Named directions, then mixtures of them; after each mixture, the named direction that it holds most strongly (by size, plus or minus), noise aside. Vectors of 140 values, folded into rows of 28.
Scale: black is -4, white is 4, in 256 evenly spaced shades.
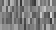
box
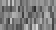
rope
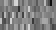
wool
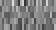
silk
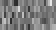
wool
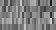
box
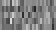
rope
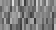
silk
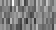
silk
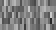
box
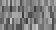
rope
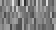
silk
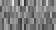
silk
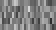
wool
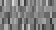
silk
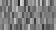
silk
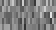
box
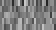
silk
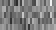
box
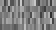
box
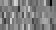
wool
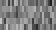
rope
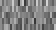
silk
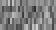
rope
